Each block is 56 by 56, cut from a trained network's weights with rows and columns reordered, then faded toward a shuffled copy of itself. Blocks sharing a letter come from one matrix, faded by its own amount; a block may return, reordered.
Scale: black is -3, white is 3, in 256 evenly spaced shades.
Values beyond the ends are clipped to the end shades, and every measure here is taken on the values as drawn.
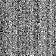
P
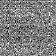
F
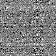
F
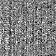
P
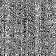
P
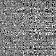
F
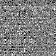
F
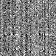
P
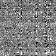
F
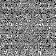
F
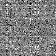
F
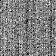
P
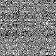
F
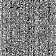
P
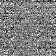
F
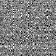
F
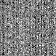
P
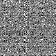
F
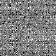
F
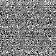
F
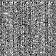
P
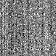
P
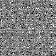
F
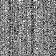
P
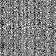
P
